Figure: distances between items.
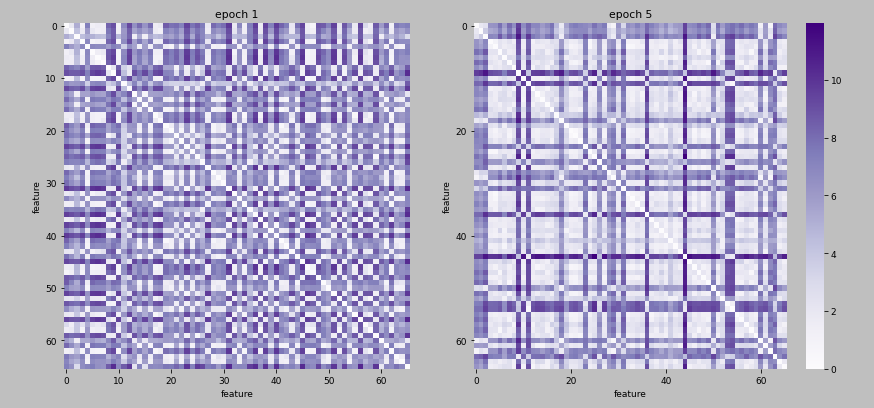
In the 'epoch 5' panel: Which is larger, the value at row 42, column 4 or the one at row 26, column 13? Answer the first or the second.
the second
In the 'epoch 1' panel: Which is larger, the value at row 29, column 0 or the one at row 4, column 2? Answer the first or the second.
the first
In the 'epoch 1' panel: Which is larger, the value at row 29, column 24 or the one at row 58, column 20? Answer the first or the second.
the second
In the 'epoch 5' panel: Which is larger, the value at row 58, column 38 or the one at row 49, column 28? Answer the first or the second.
the second
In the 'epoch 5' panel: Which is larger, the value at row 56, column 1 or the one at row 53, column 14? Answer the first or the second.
the second
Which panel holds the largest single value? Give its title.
epoch 5
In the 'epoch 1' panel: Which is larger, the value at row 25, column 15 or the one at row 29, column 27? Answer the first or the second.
the first
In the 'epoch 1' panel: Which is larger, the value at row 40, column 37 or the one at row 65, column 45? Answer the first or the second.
the second
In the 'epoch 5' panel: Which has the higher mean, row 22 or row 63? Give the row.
63
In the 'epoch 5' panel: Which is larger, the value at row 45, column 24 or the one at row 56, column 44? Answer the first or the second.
the second
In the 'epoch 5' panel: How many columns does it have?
66
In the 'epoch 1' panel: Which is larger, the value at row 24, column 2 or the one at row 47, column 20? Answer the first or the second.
the second
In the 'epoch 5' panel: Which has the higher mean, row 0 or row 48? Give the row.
0
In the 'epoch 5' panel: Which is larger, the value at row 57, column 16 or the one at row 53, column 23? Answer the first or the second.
the first
